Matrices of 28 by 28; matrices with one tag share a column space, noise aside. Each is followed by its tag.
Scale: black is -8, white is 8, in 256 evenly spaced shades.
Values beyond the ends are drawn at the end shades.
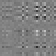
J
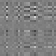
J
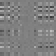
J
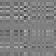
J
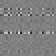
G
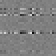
G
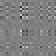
J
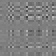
J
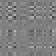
J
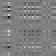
J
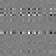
G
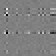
G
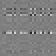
G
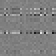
G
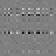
G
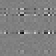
G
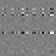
G
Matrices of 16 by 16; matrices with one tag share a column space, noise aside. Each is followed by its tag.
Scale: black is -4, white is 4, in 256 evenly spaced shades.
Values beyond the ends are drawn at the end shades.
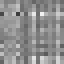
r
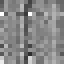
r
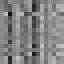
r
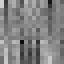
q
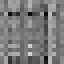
r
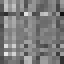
r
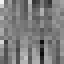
q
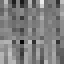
q
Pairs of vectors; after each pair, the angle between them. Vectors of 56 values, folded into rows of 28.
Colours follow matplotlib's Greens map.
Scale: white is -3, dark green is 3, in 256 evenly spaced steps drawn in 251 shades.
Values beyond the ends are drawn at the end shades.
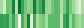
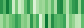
partly opposed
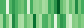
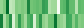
nearly opposite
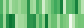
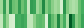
nearly opposite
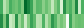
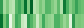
partly aligned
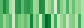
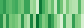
partly aligned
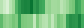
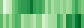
nearly parallel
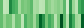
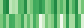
nearly opposite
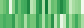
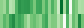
partly aligned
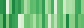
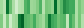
nearly opposite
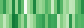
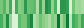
partly opposed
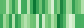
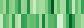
nearly opposite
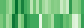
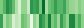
partly opposed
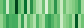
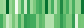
nearly opposite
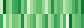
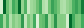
nearly parallel
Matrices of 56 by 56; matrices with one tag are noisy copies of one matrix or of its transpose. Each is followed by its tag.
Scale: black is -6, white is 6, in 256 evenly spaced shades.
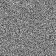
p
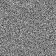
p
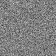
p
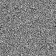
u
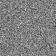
u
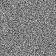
p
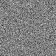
p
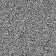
u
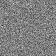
p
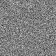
p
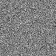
u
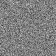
p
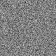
p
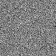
u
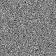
p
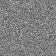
p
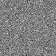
u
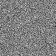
u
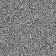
u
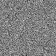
u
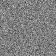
p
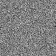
u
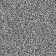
p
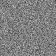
p
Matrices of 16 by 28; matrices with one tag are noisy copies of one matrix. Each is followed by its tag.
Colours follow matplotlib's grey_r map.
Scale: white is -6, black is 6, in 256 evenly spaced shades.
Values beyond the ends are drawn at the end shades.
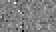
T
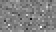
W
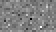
W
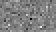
W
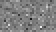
W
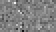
T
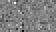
T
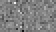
T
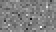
W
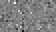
T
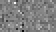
T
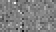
T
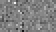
T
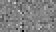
T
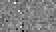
T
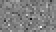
W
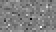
W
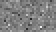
W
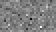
W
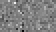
T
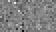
T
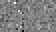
T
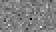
W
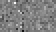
T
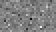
W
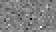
W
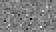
W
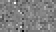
T
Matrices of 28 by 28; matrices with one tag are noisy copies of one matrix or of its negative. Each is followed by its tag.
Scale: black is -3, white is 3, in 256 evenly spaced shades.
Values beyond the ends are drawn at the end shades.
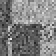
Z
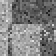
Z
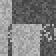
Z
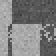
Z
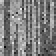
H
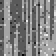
H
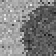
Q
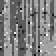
H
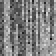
H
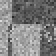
Z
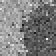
Q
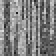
H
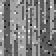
H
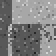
Z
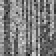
H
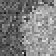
Q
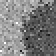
Q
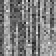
H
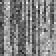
H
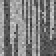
H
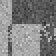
Z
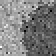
Q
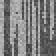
H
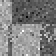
Z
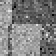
Z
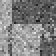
Z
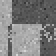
Z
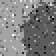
Q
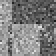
Z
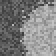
Q
